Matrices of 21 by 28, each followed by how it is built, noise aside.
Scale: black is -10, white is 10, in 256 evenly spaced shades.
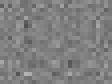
low rank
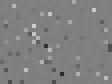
sparse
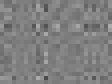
low rank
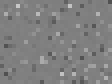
sparse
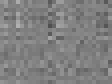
low rank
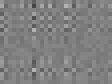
low rank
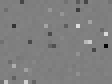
sparse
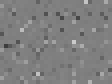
sparse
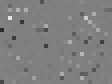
sparse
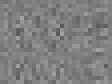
low rank
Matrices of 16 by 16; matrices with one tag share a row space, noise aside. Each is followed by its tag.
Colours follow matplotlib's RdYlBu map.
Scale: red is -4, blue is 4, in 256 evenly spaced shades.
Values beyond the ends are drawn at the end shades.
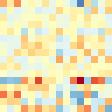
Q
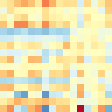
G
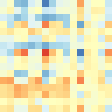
G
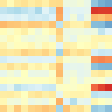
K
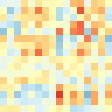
Q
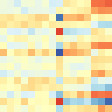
K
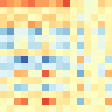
G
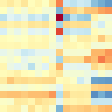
K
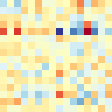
Q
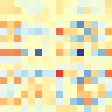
Q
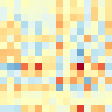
Q
